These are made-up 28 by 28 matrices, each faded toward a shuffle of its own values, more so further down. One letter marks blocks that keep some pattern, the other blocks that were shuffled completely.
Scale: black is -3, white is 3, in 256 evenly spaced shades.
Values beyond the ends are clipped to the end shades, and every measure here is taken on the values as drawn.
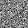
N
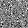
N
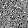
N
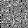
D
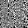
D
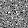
N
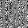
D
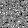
N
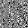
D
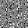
D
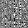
D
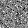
N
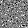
N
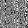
D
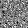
N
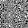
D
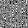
D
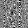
D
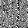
D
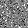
N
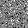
N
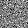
N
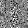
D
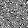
N
